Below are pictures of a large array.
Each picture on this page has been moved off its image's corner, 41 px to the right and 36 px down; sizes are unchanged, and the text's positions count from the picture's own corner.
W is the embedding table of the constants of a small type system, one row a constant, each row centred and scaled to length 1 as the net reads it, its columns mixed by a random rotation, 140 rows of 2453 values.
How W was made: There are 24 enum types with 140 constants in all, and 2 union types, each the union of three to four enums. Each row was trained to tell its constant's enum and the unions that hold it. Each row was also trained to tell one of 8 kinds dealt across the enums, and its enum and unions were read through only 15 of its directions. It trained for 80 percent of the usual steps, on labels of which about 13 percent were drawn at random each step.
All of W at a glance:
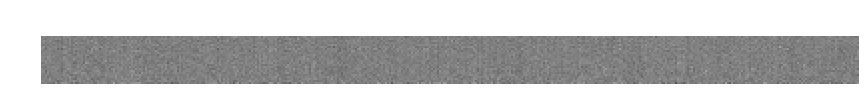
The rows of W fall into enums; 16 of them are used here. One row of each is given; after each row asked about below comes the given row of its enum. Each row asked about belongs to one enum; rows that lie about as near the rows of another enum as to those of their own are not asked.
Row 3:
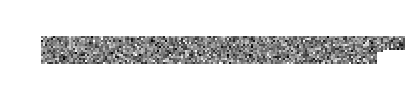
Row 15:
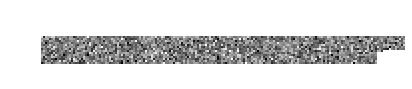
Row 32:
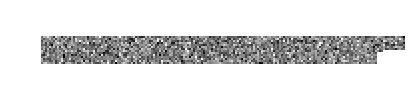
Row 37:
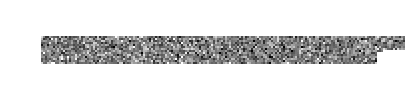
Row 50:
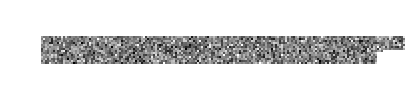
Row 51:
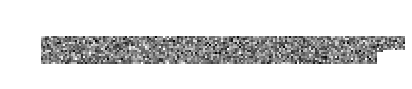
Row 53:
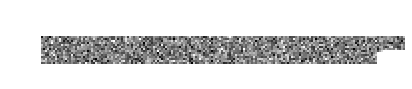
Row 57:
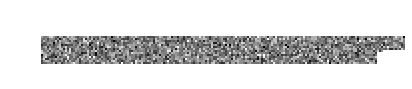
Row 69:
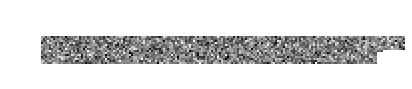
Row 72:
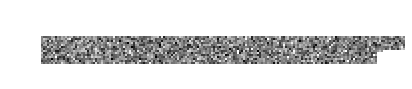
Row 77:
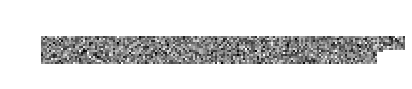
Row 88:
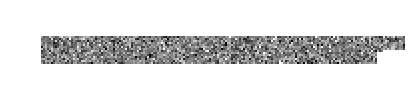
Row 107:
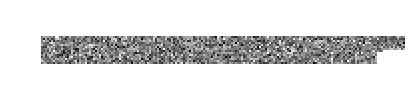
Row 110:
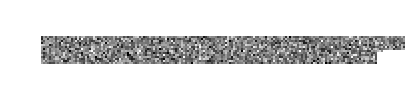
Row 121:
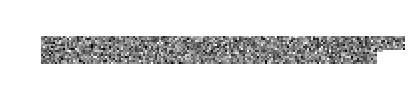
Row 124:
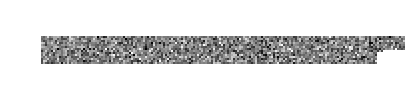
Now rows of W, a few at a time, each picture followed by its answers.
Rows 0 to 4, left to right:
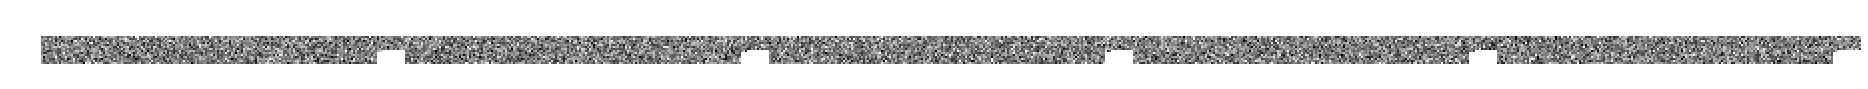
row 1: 124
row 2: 32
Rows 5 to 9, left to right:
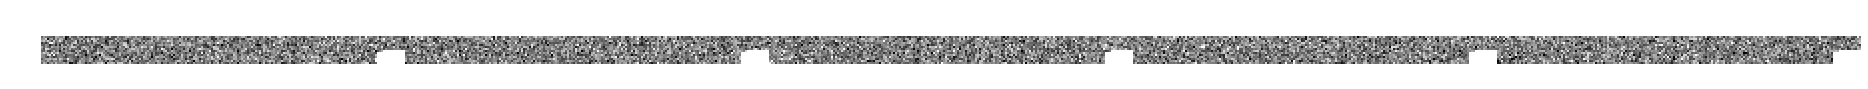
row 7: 69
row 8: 110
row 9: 72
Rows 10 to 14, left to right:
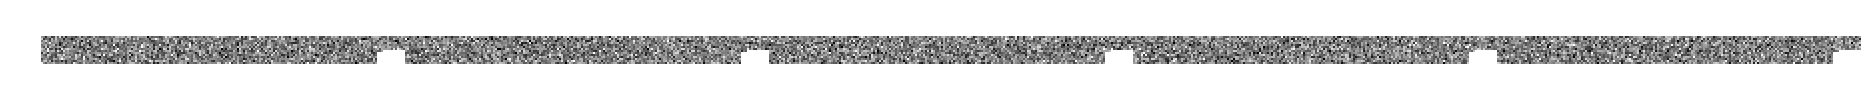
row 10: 77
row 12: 37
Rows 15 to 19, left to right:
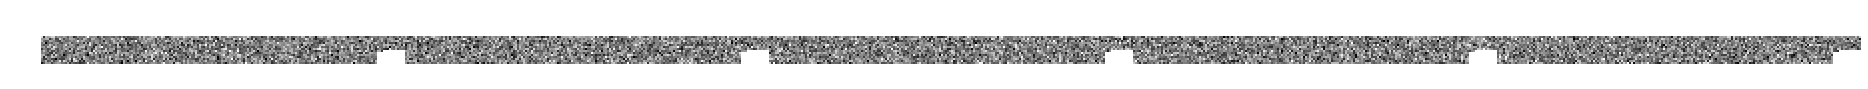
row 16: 37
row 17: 88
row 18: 69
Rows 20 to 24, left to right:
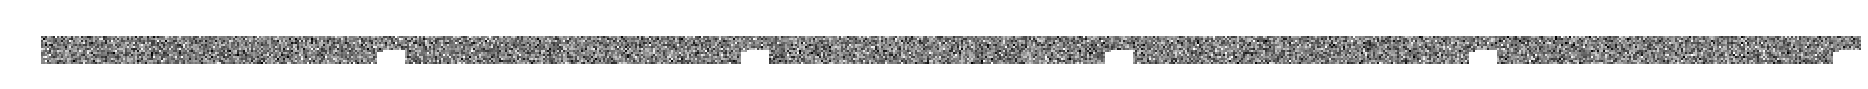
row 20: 77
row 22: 57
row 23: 51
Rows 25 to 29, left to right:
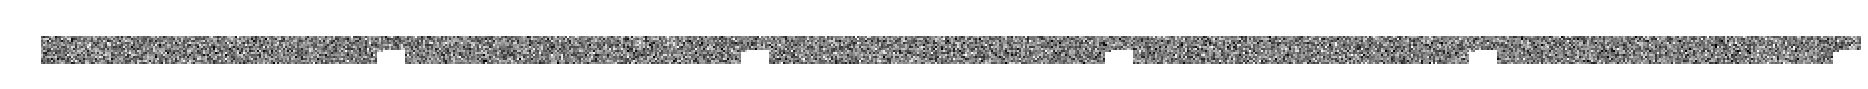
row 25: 72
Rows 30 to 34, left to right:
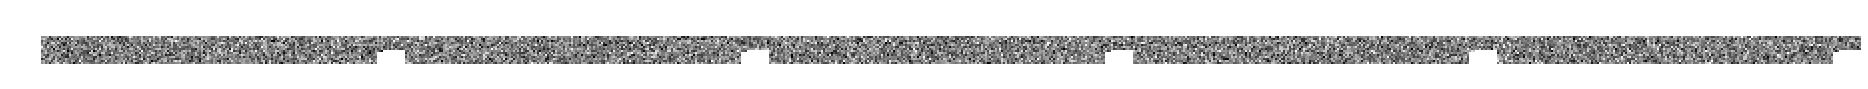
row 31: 107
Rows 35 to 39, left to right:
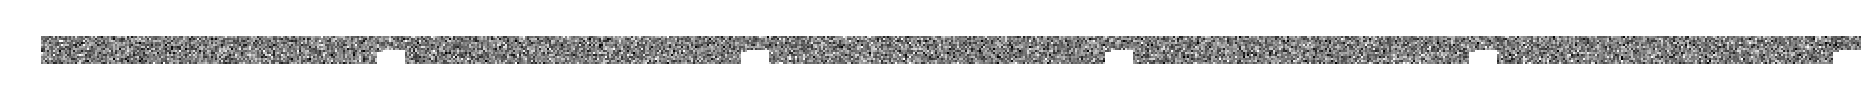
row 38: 77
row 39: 57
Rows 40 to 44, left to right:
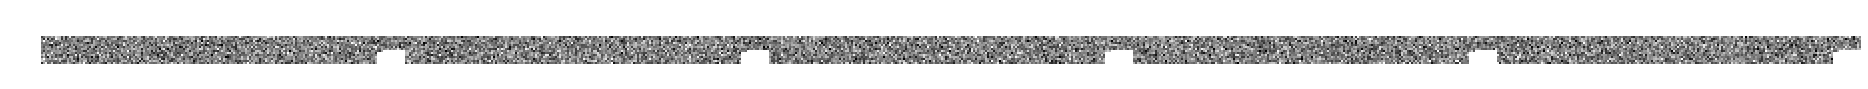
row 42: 15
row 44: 88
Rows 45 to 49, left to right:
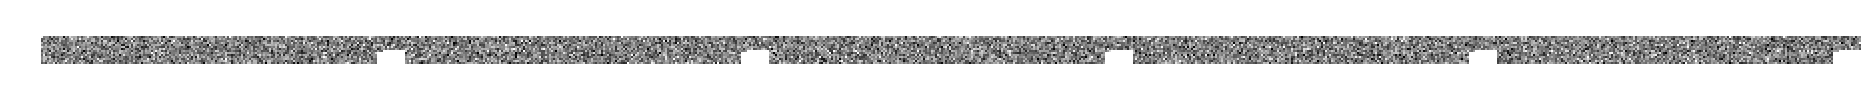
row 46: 77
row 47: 50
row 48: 57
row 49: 121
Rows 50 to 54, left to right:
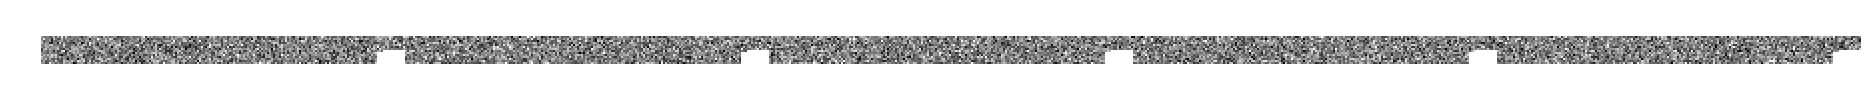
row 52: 32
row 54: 37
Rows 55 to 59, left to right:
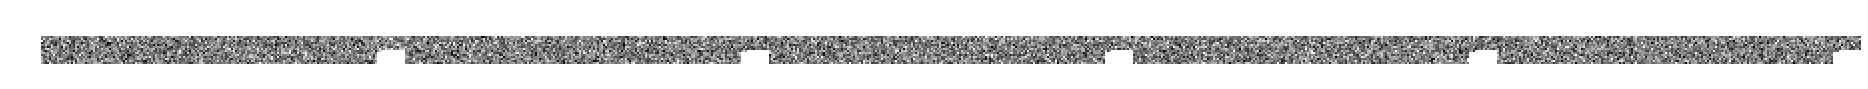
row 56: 50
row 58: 124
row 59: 110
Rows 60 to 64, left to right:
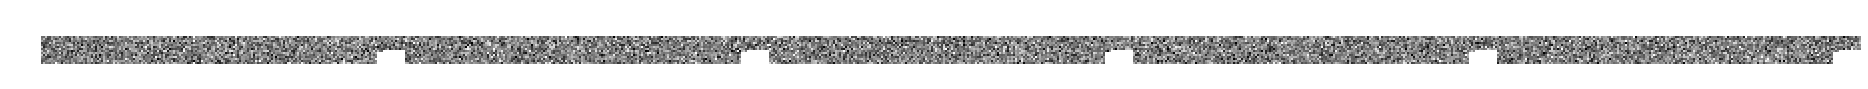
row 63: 107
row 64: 121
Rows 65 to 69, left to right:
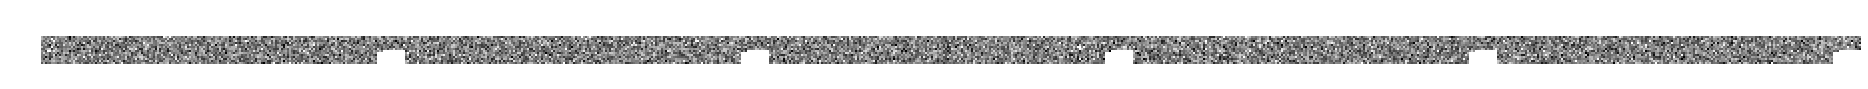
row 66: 107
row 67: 51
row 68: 50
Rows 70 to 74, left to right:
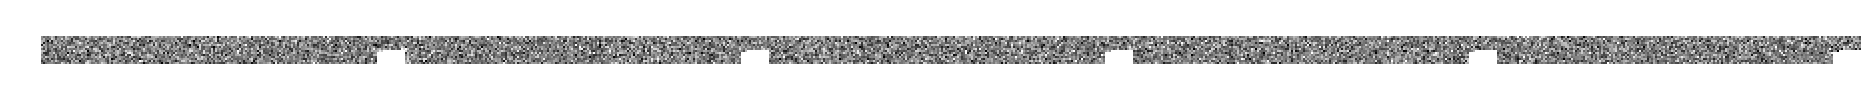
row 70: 72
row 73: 121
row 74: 15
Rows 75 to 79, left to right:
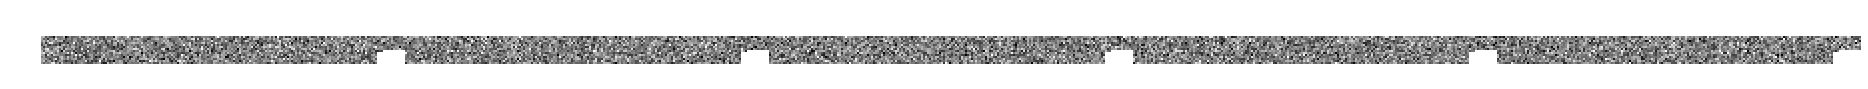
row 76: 32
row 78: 32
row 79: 88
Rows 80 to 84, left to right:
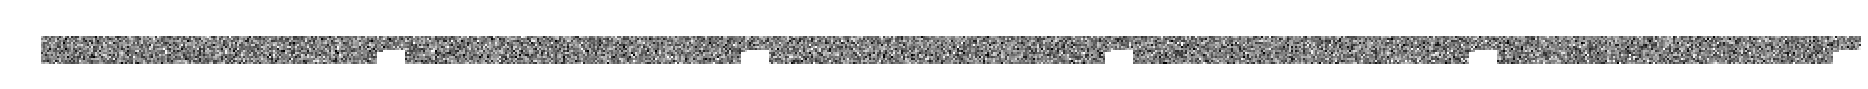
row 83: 121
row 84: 72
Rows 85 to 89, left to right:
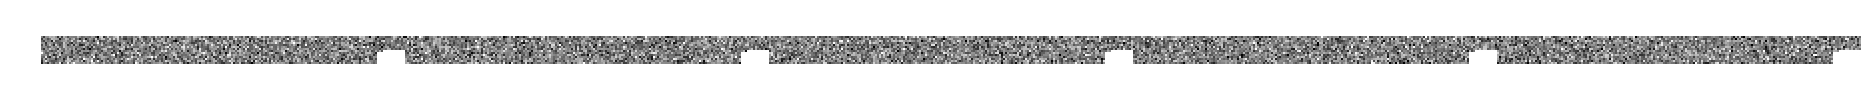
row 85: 57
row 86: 124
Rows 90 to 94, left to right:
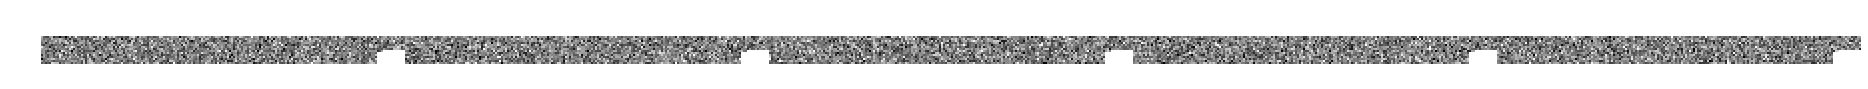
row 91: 124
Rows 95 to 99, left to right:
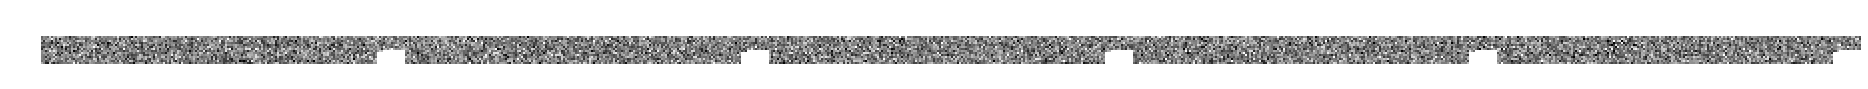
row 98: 32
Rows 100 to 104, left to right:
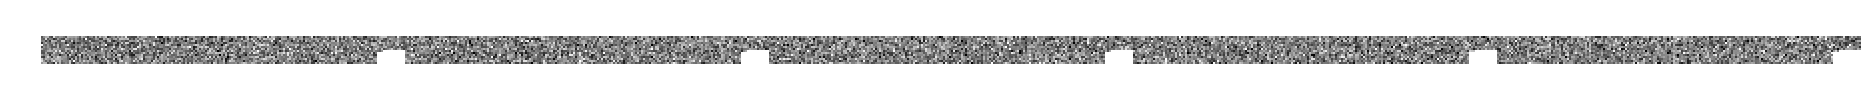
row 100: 69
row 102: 77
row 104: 107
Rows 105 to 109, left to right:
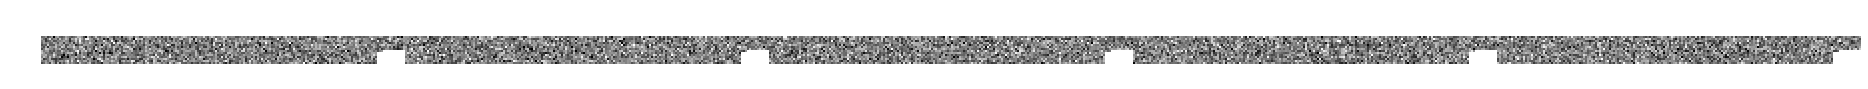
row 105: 50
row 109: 37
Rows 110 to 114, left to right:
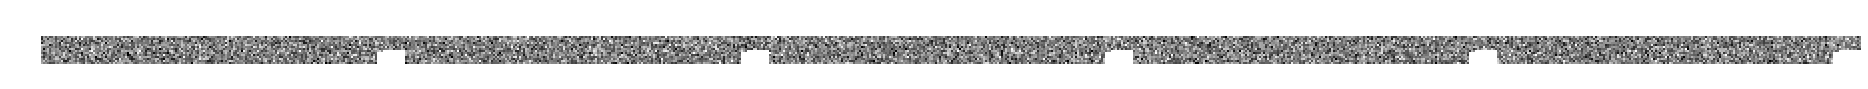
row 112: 124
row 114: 69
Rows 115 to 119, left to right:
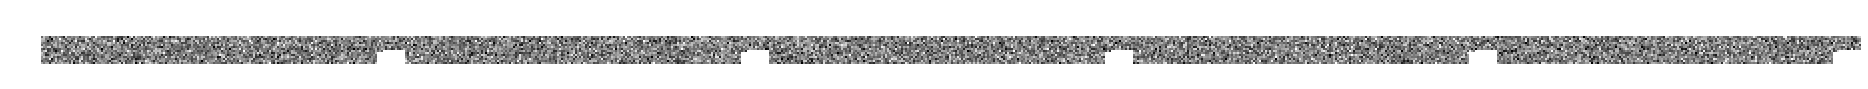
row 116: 69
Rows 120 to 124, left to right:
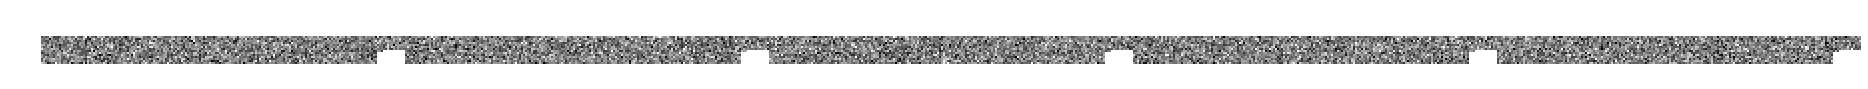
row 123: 88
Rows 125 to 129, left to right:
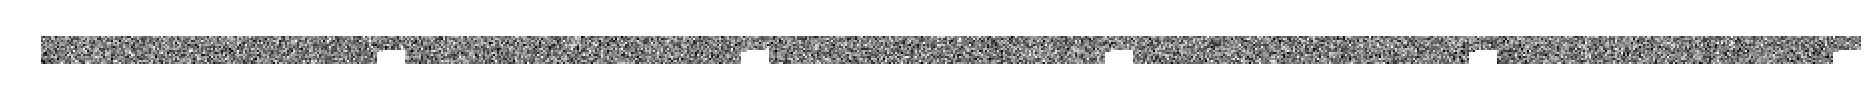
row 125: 72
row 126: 72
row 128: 3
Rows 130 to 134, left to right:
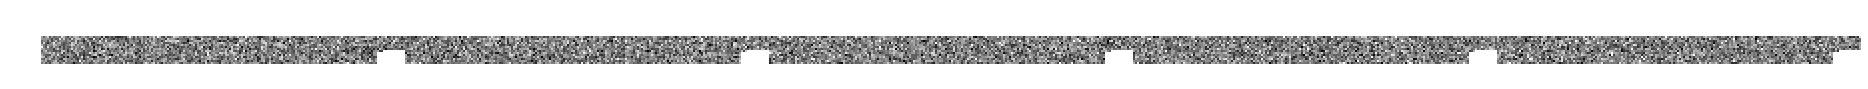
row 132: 37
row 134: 50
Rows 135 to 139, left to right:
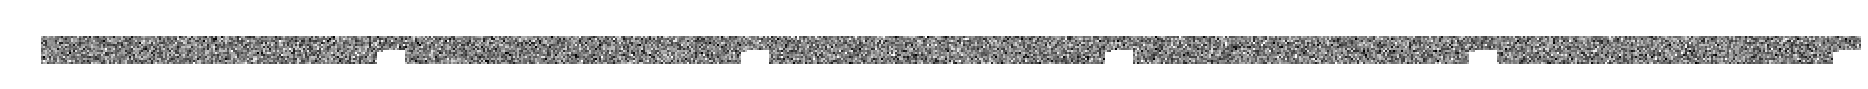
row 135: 69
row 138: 50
